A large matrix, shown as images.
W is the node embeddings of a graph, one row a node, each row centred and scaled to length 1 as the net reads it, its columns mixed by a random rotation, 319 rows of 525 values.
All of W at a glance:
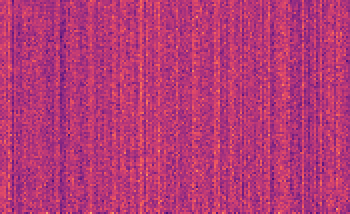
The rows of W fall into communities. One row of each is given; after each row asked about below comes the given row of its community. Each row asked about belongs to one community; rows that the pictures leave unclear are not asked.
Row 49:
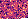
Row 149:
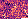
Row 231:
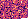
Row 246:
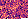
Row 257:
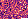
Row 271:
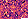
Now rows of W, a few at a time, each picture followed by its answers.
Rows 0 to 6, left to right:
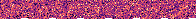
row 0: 271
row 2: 149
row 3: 246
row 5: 49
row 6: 149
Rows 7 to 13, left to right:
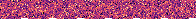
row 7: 149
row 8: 271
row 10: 49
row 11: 246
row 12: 271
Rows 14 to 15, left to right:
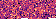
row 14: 246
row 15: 271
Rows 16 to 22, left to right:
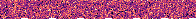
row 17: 231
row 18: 149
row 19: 231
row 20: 231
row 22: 246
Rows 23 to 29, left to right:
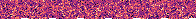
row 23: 246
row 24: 246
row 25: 271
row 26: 246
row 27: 149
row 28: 49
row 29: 246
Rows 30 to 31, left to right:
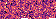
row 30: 149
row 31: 271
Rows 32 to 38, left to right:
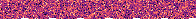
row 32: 231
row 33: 49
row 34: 257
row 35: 231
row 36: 49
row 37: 231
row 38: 149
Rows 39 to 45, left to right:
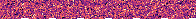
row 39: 149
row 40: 49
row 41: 149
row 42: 246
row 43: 231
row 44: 149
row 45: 231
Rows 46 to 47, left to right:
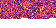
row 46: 271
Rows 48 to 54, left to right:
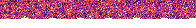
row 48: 149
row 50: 246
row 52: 271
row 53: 271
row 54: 257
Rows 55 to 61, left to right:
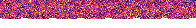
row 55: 49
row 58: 271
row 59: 149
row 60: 271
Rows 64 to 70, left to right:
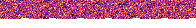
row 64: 49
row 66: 149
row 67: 231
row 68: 149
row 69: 149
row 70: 231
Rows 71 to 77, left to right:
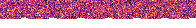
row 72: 257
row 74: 257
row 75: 271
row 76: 49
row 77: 246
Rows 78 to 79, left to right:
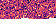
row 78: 231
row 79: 49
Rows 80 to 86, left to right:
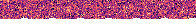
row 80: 231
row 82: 257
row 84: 257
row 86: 246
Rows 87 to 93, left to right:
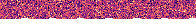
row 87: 149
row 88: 49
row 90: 257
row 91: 49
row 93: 271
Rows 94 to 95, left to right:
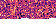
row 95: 257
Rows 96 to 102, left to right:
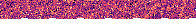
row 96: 49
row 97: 246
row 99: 231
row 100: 271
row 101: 49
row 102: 246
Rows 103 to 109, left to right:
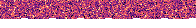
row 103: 246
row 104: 149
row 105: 231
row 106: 246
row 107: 246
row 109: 257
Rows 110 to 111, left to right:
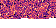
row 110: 271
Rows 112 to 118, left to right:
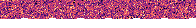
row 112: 231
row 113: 271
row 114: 257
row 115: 271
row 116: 246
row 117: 149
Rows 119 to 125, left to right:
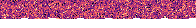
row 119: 149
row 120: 271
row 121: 271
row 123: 246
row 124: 149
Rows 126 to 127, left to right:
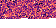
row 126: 149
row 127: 149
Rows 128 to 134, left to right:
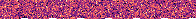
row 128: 246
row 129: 246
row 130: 246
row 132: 231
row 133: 271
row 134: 257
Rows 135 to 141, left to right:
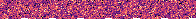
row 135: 257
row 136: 271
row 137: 149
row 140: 246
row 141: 231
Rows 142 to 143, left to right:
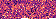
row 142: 149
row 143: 246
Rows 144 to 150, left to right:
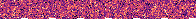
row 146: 149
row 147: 271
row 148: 246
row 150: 149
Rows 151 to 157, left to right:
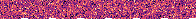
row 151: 231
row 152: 271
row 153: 271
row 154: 49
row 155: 271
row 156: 149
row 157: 149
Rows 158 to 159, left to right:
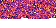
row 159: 231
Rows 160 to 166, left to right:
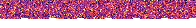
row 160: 246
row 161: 271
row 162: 49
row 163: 271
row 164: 246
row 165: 149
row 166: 257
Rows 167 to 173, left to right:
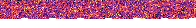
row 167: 257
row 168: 246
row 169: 257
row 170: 149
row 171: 271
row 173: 231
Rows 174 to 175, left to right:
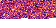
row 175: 149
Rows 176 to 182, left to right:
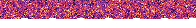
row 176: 246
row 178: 257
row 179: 271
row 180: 231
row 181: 271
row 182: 246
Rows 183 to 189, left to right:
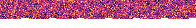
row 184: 49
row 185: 231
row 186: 271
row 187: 49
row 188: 149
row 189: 257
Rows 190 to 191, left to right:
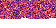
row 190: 49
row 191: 231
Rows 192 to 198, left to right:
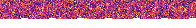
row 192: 246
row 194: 231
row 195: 49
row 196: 49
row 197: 246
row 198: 271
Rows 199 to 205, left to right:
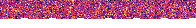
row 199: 257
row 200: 231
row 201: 246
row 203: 246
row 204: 271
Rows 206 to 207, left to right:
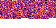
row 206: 231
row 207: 257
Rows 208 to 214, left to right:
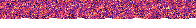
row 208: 149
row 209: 271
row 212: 231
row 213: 49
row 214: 246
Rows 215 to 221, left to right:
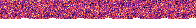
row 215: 231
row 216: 246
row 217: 49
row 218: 271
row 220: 149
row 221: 271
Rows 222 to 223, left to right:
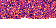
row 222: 257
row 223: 271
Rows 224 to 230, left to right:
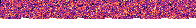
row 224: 49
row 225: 49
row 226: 49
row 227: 149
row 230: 246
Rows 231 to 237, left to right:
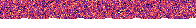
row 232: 271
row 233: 49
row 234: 231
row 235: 231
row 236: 49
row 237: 149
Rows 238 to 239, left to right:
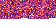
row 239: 246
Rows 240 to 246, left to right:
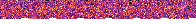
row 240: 149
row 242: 231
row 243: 246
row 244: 257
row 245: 257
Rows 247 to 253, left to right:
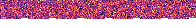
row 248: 231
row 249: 231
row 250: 49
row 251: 49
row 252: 149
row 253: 149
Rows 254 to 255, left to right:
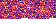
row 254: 149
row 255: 257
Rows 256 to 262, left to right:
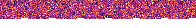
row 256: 149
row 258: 49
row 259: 246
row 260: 246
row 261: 149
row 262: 231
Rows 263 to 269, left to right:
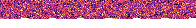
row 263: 271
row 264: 49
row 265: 149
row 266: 149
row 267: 49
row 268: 271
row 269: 49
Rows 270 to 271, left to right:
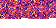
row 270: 246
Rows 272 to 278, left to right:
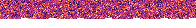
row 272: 271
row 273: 49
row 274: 231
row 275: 149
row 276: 149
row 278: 231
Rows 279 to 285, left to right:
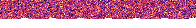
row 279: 231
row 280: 49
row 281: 231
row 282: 271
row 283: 231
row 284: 246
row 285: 149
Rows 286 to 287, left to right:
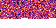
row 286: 257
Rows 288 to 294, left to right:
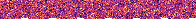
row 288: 231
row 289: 231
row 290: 246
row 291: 231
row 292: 271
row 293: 271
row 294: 149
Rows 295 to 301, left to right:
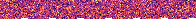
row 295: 231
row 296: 149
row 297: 246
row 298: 149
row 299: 231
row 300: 271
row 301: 257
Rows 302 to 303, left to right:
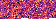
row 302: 257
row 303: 246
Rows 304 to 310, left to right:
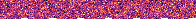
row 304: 149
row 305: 257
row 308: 149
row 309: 257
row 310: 149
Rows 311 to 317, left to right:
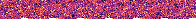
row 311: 231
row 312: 246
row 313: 49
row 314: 49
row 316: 49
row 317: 149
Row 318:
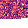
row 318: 149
